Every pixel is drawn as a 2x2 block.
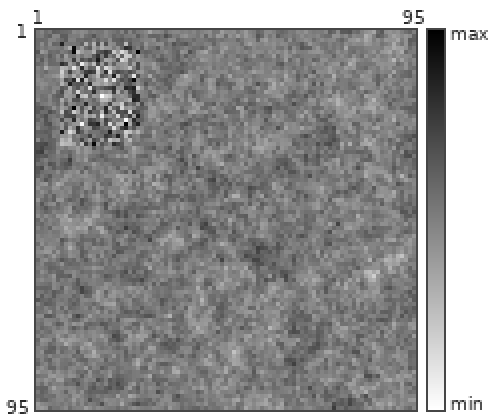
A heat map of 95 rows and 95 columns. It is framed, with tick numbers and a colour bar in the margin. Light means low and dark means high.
No overall slope runs across the table. An odd patch, rougher than its surroundings, sits in the top left. The distribution is heavy-tailed on both sides. The top left is the roughest part. Neither half mirrors the other. There are no regular stripes. Overall the values sit about 50% of the way up the scale.
